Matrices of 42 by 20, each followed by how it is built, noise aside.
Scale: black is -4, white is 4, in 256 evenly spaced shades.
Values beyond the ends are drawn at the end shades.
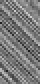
Toeplitz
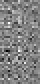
low rank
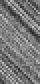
Toeplitz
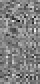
low rank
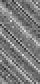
Toeplitz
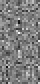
low rank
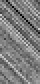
Toeplitz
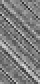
Toeplitz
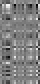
low rank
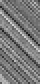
Toeplitz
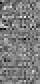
low rank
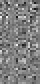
low rank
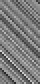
Toeplitz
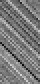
Toeplitz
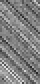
Toeplitz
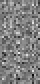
low rank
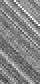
Toeplitz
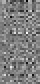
low rank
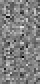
low rank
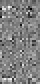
low rank
